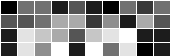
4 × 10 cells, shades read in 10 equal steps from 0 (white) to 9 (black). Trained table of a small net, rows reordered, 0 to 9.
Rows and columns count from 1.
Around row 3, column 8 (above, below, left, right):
8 1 1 8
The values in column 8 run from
0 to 8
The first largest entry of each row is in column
1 8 1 9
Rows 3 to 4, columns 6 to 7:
2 1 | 0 5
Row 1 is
9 5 5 8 6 8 9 5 7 5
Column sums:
31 13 16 14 23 17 19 14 27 27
